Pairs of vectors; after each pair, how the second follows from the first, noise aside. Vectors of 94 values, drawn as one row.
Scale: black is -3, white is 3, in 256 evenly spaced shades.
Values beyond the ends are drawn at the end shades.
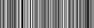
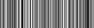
copied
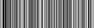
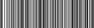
negated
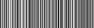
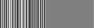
partly zeroed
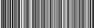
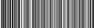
copied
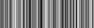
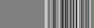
partly zeroed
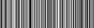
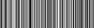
copied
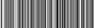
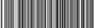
copied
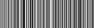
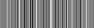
partly zeroed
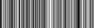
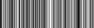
copied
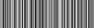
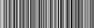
wrapped around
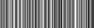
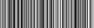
negated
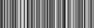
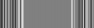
partly zeroed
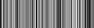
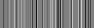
partly zeroed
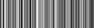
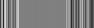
partly zeroed
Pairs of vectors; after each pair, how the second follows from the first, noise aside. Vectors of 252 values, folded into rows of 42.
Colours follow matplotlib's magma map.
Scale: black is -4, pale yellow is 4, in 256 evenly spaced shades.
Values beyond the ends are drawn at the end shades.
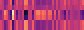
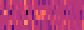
partly zeroed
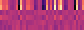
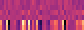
reversed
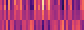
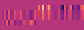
partly zeroed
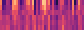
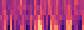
reversed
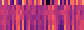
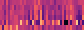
wrapped around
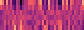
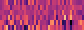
wrapped around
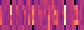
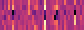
wrapped around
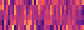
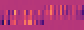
partly zeroed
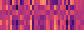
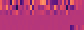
partly zeroed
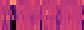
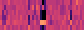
wrapped around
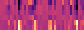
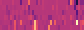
partly zeroed
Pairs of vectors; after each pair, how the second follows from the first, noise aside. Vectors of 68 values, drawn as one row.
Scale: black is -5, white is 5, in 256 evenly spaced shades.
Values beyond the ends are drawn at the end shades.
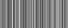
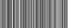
copied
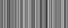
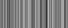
copied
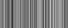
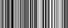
scaled up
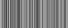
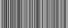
copied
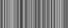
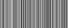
sign-scrambled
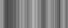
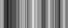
scaled up
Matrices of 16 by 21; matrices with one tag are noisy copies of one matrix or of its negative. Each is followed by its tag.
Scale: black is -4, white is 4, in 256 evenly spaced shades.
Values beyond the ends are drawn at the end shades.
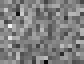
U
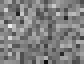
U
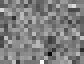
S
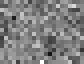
S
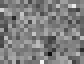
S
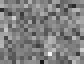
S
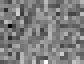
U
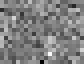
S
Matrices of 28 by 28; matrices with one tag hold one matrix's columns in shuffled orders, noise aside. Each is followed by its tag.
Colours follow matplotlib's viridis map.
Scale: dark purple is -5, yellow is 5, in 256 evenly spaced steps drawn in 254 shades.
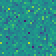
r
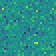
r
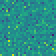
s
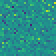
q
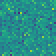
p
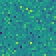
r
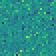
p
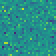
r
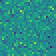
r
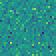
r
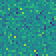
p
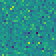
r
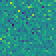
q
